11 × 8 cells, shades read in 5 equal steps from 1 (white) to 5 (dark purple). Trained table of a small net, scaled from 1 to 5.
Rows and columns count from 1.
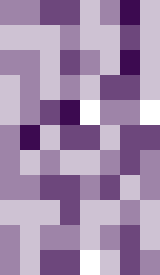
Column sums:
29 30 32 40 24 30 42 26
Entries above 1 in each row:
8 8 8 8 6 8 8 8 8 8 7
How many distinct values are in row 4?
3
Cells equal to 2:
33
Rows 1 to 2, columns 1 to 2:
3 3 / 2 2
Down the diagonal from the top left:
3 2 2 3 1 2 4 3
